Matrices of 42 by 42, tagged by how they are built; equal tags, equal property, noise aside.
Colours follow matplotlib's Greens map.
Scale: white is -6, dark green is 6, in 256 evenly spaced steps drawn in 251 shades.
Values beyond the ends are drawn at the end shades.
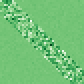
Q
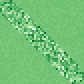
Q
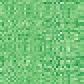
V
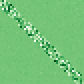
Q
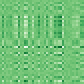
V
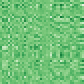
V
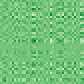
V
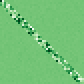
Q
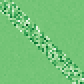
Q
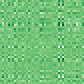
V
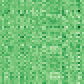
V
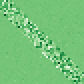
Q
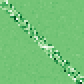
Q
